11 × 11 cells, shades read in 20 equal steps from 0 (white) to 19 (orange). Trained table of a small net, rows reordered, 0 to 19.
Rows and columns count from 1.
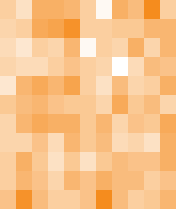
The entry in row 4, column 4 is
8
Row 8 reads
7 7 10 6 12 9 11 6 7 5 13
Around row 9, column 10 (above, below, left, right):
5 8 10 13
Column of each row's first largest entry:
10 5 9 10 5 8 3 11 2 7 7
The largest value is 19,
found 2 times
